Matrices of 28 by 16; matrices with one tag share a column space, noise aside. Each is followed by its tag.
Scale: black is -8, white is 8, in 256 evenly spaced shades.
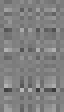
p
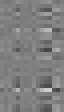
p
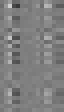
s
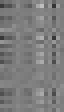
s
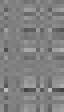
p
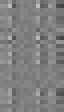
s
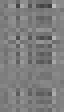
s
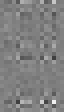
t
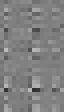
p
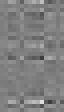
t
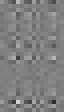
t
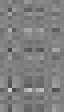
p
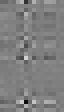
t
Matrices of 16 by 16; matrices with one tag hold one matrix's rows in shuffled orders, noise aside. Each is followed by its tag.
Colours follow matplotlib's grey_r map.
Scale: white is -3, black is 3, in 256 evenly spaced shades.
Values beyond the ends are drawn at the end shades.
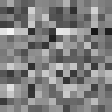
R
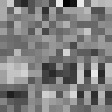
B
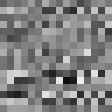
B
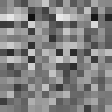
R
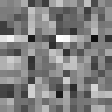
R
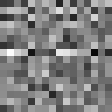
R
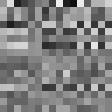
B
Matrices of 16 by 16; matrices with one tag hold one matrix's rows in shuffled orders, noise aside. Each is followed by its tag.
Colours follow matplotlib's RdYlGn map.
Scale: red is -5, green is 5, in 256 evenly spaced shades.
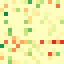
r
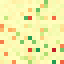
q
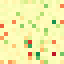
q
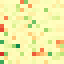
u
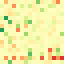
r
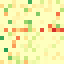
r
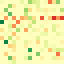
r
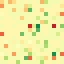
q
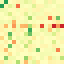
r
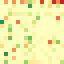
r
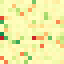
u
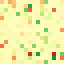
q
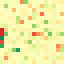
u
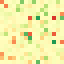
q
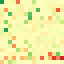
r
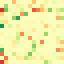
u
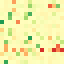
r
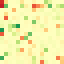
u
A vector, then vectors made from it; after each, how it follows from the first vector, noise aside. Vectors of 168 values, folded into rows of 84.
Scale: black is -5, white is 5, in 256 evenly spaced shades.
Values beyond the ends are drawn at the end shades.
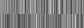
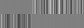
partly zeroed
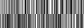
scaled up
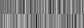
negated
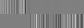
partly zeroed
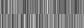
reversed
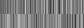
negated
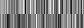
scaled up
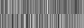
reversed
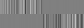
partly zeroed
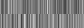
reversed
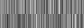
copied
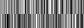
scaled up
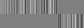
partly zeroed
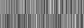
copied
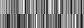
scaled up
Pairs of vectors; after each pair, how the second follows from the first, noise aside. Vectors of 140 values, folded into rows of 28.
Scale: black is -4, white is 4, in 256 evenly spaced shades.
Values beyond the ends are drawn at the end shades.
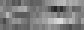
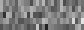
shuffled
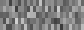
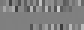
partly zeroed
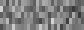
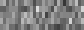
wrapped around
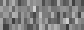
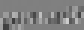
partly zeroed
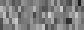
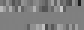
partly zeroed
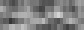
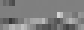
partly zeroed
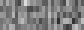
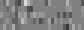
partly zeroed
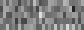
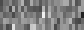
shuffled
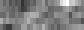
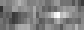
wrapped around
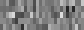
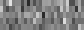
shuffled
